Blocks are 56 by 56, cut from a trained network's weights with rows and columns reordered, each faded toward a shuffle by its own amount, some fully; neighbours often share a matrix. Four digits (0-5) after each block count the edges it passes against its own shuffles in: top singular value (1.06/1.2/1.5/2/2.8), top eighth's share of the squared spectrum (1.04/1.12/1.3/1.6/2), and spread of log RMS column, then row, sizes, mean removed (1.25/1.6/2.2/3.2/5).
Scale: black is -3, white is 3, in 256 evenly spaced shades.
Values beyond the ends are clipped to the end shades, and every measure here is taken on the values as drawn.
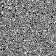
0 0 0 0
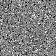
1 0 0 0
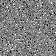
0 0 0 0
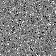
0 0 0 0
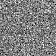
0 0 0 0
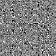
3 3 2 1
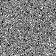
0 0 0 0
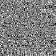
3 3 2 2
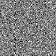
2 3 2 1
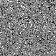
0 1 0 0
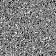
0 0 0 0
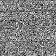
3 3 0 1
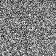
1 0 0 0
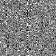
2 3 2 1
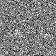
2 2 0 0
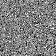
1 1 0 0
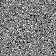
2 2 0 1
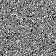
1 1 0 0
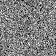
0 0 0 0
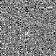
3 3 2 2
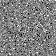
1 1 0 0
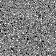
0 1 0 0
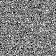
2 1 0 0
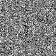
2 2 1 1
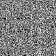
2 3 0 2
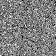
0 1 0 0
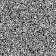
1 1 0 0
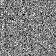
2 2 0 1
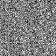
2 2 0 1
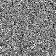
1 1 0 0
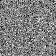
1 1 0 0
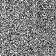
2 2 0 0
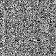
2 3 0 1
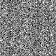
2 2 0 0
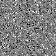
2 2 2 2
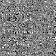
2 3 2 2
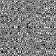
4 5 2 3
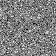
1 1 0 0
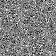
1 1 0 0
